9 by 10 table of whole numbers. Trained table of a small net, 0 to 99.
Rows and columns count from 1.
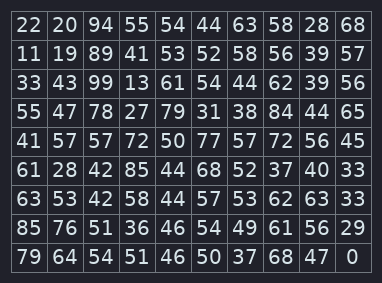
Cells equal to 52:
2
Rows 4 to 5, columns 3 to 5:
78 27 79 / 57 72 50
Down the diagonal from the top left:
22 19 99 27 50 68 53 61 47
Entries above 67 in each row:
2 1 1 3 3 2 0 2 2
